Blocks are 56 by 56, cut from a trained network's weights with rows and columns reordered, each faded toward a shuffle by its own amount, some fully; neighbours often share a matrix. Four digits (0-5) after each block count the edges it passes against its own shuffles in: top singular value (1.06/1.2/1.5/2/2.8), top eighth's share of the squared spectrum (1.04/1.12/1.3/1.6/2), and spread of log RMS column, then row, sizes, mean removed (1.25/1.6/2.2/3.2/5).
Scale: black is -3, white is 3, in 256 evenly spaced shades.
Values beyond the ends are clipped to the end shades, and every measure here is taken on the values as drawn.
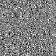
3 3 1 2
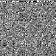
3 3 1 2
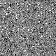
0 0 0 0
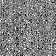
2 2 0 2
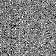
1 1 0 0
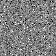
0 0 0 0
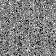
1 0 0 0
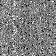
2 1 0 0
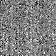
2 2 0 1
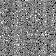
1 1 0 1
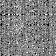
3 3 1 2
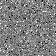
0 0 0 0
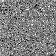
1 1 0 0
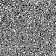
2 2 0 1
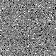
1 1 0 0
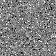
0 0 0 0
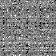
3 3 3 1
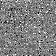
1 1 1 0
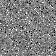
0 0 1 0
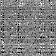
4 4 3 1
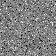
0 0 0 0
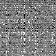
3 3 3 1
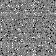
2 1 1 0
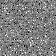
1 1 0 0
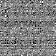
3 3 3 2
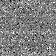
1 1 0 0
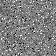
0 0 0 0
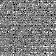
3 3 2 1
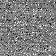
1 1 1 0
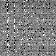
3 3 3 0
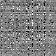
3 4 3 1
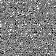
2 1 0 0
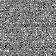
2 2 1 0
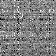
3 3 3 1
